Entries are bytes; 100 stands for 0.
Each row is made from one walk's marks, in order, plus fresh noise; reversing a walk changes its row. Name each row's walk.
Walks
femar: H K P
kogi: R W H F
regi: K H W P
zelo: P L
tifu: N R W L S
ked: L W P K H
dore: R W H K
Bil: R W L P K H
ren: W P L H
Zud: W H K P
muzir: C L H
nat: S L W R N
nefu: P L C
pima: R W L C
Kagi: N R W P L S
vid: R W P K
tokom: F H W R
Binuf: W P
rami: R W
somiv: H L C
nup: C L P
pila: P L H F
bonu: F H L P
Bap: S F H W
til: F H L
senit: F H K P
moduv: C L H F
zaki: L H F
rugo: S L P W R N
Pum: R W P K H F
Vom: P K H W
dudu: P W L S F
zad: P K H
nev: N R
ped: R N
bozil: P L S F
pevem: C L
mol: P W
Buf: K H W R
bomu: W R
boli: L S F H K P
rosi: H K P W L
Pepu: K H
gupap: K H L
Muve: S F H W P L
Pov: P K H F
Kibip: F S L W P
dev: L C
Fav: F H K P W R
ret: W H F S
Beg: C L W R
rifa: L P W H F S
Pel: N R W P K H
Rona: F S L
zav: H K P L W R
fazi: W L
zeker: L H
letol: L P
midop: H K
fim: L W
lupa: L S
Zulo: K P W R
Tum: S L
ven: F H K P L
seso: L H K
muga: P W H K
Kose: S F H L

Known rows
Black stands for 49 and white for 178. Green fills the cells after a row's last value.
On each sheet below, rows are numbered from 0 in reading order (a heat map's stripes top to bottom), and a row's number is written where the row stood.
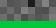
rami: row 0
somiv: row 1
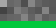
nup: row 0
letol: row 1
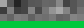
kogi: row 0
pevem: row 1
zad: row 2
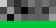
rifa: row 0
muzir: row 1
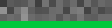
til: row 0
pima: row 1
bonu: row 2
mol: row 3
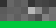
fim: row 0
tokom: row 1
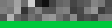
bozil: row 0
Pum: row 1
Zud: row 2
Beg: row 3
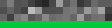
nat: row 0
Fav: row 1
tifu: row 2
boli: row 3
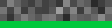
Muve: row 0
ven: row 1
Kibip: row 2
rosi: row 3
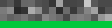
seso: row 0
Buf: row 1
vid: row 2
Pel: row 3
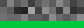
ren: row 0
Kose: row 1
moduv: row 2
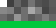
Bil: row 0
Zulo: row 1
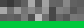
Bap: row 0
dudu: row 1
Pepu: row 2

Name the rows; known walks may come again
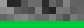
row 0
Pov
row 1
zaki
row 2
Pepu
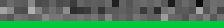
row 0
bomu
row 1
zad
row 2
seso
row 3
zeker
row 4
fim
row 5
muzir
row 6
dev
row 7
nefu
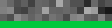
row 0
ked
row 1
lupa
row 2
rugo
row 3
zav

